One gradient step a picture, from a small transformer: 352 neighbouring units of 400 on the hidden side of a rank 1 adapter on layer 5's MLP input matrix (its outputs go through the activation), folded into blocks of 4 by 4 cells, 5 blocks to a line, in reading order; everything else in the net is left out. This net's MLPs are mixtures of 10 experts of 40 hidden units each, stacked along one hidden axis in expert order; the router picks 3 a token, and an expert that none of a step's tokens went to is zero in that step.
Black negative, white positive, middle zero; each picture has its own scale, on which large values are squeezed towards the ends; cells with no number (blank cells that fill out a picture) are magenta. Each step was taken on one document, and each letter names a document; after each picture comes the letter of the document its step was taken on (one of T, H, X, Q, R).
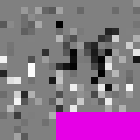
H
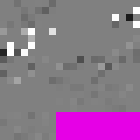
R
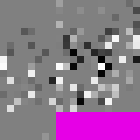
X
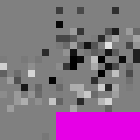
X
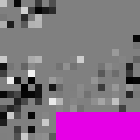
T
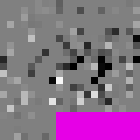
X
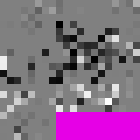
H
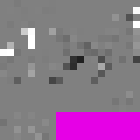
R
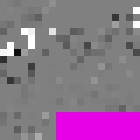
R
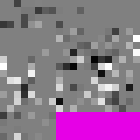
H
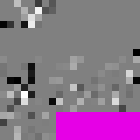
T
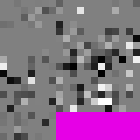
H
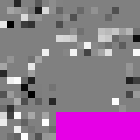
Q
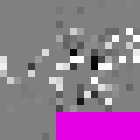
X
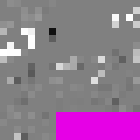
R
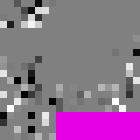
T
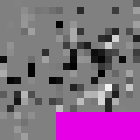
H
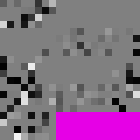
T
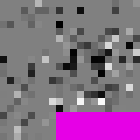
H
